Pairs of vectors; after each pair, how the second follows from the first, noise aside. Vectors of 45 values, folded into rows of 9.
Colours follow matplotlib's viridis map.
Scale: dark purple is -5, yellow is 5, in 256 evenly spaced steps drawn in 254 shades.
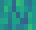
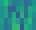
reversed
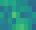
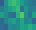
reversed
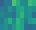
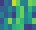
scaled up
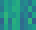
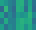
reversed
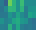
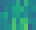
reversed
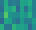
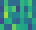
scaled up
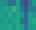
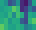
scaled up
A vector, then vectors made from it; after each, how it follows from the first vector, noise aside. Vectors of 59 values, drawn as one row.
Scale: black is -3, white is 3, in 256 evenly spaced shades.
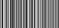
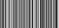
wrapped around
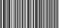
negated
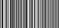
copied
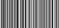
wrapped around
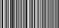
copied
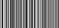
copied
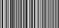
copied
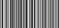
copied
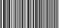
negated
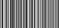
copied
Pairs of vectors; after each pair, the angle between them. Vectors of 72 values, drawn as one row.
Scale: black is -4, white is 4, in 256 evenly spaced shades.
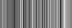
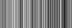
nearly opposite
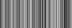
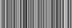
partly opposed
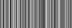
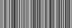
partly opposed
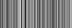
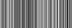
partly opposed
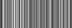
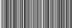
orthogonal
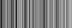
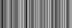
partly aligned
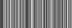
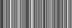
nearly parallel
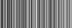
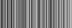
nearly parallel
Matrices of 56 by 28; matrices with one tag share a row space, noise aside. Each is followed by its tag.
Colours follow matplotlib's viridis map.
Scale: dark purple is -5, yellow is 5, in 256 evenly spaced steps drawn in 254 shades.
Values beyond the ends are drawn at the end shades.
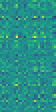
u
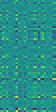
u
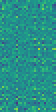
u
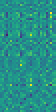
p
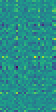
u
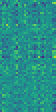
u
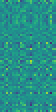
p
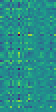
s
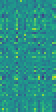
u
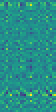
p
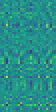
p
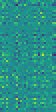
u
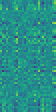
u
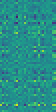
u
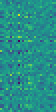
s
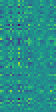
s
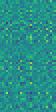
p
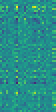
u
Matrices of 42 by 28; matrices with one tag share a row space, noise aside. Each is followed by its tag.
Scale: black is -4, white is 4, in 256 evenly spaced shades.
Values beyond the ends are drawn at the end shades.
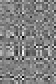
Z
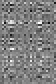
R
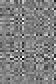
Z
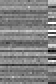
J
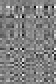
Z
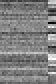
J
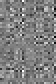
Z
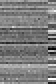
J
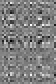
R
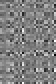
Z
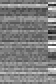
J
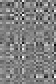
Z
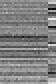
J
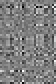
Z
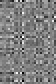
Z
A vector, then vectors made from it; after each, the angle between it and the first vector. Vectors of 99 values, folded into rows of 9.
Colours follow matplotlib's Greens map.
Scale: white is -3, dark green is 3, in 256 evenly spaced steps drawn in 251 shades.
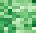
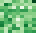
partly aligned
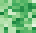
nearly opposite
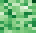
partly aligned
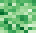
orthogonal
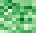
partly opposed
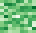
partly opposed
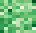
nearly parallel
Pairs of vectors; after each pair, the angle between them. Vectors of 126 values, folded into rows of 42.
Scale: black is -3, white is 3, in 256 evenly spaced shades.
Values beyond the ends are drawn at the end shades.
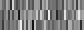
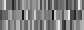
orthogonal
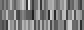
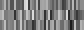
partly opposed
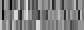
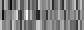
nearly parallel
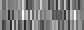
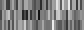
partly opposed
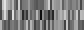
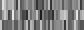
nearly parallel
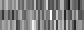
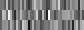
orthogonal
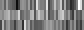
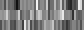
nearly parallel
